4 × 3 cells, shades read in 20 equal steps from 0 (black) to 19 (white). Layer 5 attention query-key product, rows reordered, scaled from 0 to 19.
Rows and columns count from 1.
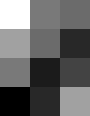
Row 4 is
0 3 12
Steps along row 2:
down down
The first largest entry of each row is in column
1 1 1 3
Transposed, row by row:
19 12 9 0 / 9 8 2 3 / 8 3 5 12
